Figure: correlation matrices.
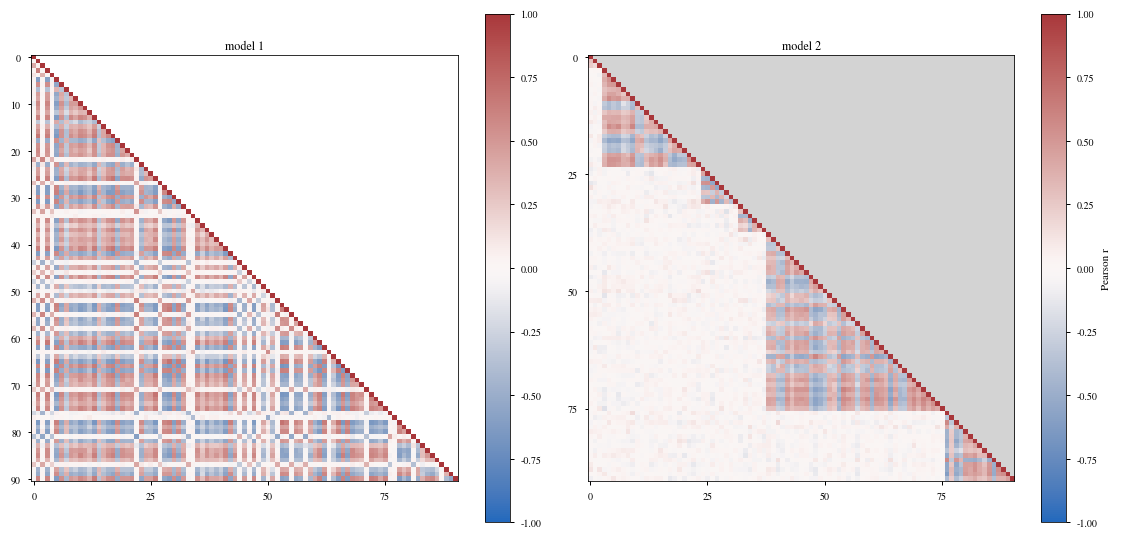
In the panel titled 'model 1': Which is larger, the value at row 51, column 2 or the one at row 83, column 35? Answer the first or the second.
the second
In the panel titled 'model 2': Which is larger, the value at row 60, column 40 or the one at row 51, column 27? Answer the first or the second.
the first
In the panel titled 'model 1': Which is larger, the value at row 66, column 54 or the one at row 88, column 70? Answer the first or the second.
the second
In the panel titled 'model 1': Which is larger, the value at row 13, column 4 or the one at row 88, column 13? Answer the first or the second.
the first
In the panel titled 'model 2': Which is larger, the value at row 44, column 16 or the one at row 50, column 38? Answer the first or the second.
the first
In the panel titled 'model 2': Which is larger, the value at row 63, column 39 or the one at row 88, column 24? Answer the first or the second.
the first
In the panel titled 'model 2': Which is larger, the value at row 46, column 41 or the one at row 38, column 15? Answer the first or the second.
the second
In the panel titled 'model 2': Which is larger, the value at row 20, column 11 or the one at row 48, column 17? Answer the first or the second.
the first
